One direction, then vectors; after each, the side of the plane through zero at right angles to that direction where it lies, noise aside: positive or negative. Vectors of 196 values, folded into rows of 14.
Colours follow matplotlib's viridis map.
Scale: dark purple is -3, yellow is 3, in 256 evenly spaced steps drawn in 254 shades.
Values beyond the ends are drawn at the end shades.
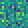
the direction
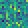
negative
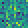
negative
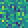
positive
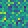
positive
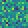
positive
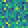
negative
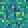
positive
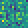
positive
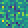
positive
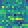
positive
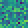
negative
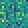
positive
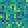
negative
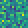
positive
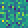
positive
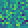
negative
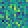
negative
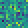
negative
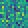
positive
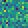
positive
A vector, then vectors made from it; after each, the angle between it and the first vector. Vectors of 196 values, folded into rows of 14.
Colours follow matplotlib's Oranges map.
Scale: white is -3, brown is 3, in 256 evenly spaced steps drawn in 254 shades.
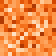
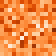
nearly parallel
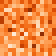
nearly parallel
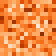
nearly parallel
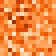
partly aligned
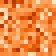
orthogonal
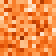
nearly opposite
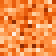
partly aligned
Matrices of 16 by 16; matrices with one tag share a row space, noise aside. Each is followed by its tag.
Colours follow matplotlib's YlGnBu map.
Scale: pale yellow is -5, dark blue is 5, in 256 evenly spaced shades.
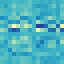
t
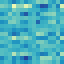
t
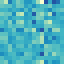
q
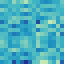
t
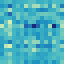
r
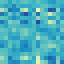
t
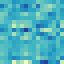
t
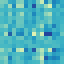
q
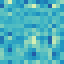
r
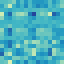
r
